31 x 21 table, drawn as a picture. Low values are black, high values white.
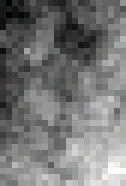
Grain: blotchy. Ninth with the highest average: bottom right. Slope: up to the bottom right. Histogram: bell-shaped. Mirror symmetry: none.
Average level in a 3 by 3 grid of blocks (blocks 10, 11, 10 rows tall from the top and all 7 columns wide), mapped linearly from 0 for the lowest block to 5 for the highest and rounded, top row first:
001 / 123 / 235
